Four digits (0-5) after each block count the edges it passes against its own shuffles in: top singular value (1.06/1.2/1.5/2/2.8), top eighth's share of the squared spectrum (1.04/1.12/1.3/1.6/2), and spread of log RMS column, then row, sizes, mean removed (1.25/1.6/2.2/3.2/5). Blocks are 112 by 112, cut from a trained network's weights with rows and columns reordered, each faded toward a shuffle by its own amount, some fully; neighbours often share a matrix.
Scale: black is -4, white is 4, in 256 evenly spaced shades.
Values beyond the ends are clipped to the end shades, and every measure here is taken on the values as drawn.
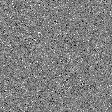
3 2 1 0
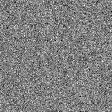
3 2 0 1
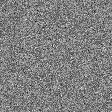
0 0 0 0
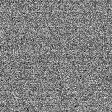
2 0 0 0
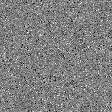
2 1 0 0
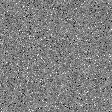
1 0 0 0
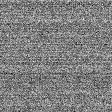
3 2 0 1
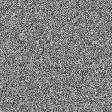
3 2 0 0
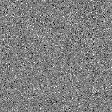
3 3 1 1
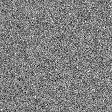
1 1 0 0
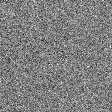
0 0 0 0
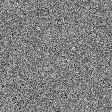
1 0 0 0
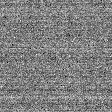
3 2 0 1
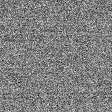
1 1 0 0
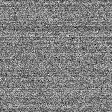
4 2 0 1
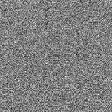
4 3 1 2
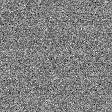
1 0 0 0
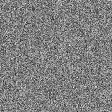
2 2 0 0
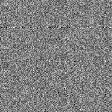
4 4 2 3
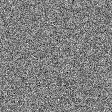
0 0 0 0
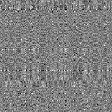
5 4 2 3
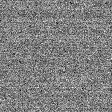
2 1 0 0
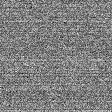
3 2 0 1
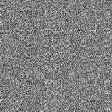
4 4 2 2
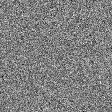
0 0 0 0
